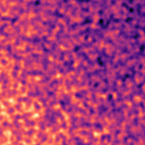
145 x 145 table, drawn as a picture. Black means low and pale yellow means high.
Grain: blotchy. Mirror symmetry: none. Slope: up to the bottom left. Odd rows or columns: none. Lone odd cells: none. Stripes: none. Ninth with the highest average: bottom left.
